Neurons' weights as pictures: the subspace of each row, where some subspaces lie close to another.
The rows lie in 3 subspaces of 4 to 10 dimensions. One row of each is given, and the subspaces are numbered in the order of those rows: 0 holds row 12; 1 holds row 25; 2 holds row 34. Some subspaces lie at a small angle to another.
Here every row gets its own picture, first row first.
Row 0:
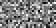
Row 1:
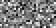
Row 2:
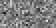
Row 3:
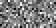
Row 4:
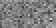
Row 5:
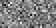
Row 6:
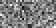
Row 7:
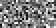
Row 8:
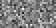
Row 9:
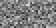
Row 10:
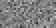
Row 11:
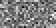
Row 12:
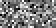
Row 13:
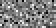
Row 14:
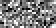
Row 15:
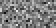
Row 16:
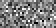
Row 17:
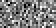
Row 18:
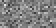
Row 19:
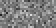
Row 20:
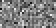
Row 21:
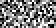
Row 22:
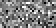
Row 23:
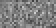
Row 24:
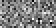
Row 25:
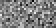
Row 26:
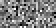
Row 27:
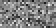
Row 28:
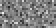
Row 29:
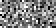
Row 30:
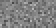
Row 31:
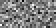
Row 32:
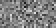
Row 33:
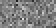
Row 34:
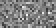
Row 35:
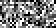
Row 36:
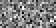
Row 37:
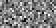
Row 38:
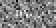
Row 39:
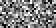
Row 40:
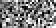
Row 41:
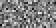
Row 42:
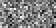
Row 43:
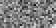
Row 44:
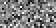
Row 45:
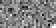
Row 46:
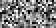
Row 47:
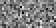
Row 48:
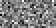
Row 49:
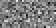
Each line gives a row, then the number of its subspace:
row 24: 1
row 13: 0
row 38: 0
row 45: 1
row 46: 2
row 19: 0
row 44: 2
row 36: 0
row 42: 1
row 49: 0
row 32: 1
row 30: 1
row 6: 2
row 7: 2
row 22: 2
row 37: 1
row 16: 1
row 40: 1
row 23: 0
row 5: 1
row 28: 0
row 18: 1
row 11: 1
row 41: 1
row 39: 2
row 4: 1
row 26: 1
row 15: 2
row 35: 2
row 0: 2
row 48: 0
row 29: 1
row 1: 1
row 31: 0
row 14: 1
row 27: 2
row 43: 1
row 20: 1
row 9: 2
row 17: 1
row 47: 2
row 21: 1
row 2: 2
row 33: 2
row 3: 1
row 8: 0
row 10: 1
